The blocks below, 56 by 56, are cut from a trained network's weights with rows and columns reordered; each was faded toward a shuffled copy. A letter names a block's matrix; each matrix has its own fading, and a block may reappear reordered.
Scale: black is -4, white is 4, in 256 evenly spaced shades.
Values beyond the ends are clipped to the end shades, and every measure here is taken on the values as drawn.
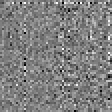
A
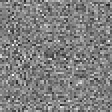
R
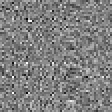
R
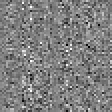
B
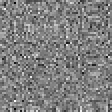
R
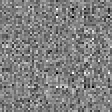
R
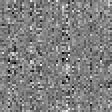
A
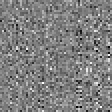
B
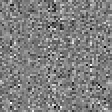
B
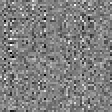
B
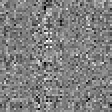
A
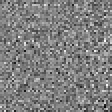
R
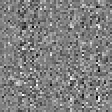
B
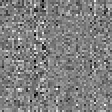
A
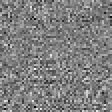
R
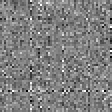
A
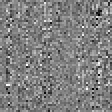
B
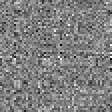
R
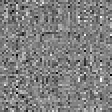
A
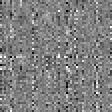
A
